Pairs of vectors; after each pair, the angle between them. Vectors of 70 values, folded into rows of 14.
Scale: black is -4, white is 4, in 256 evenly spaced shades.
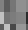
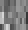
nearly parallel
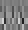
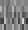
nearly opposite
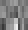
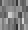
partly opposed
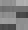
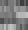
nearly opposite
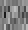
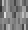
partly opposed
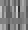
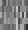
partly aligned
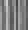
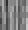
nearly opposite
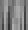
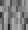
partly aligned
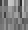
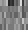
nearly opposite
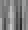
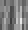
nearly opposite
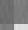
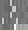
partly aligned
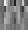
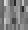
nearly parallel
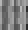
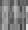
nearly opposite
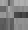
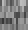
partly aligned
